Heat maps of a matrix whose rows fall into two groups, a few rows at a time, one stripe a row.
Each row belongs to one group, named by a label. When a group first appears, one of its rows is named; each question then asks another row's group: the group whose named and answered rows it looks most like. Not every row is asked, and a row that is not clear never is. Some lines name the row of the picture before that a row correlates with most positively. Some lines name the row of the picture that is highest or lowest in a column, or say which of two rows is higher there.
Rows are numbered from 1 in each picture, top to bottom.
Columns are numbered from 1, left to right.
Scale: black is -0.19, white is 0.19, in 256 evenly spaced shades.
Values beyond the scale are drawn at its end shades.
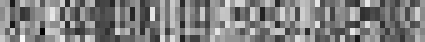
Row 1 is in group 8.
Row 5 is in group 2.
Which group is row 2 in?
2
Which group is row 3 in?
2
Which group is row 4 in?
8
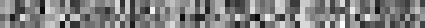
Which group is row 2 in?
2
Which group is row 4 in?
2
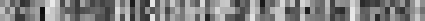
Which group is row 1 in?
2
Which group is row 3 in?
2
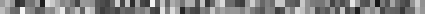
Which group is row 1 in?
2
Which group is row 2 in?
8
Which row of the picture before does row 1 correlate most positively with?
3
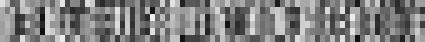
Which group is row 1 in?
8
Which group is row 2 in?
2
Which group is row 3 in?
2
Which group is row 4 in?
2
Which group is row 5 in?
2
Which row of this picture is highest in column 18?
1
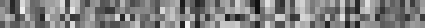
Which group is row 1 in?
8
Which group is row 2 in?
8
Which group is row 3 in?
2
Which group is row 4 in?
8
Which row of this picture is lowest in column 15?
3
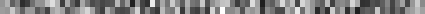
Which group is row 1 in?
2
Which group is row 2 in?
8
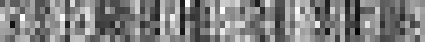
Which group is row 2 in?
8
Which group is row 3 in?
8
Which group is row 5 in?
8
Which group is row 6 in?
8
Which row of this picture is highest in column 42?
1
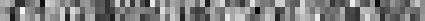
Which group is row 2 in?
8
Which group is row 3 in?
8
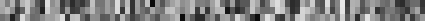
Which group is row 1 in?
2
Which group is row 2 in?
2
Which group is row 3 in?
8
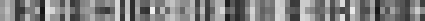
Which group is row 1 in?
2
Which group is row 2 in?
2
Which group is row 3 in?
2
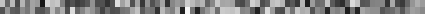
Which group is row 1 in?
2
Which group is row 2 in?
8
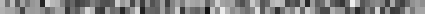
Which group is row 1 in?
2
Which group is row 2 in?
8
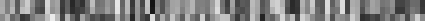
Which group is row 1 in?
2
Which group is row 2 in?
2
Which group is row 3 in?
2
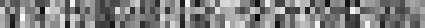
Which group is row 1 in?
8
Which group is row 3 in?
8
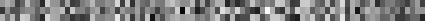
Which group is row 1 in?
2
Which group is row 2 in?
8
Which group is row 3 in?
2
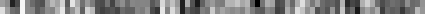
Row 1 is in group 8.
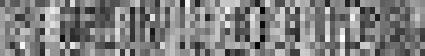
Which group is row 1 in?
8
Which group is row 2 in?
2
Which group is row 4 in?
2
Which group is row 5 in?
2
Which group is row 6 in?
2
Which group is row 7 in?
8
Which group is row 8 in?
2
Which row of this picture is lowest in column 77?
7
